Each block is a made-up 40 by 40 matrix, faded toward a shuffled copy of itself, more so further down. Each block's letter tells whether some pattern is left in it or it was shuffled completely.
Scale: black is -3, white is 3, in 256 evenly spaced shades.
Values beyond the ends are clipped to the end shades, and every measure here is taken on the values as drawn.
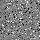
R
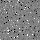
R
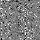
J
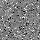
R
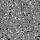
R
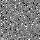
J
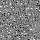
R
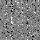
J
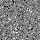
R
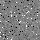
R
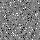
R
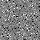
R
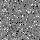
R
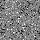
R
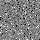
R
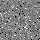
R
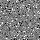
R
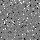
R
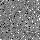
R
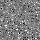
R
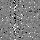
J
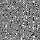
J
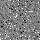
R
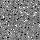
R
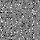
J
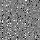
J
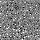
R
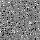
J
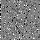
J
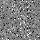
J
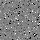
R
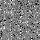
J
